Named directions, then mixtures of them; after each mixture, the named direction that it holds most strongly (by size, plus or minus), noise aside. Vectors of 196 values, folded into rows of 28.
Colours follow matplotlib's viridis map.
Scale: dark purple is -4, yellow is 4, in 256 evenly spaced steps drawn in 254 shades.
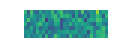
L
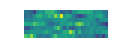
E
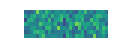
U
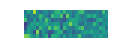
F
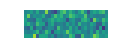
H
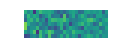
F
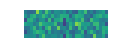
U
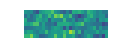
E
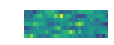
E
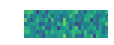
U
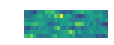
E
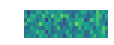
U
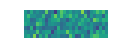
H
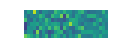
F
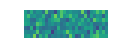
H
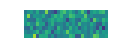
H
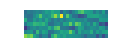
E
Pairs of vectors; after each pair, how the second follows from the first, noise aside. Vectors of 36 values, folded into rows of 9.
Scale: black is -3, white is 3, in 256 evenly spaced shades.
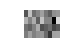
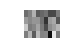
wrapped around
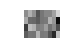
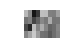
wrapped around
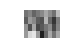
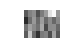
wrapped around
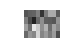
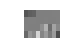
partly zeroed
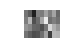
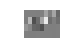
partly zeroed
